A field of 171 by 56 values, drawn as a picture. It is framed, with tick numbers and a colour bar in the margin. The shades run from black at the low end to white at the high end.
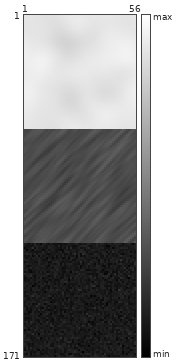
The table splits into 3 rows of 1 panel. Panel 1,1: very high, smooth, faint in contrast. Panel 2,1: low, slanting up to the right, faint in contrast. Panel 3,1: very low, fine-grained, faint in contrast.
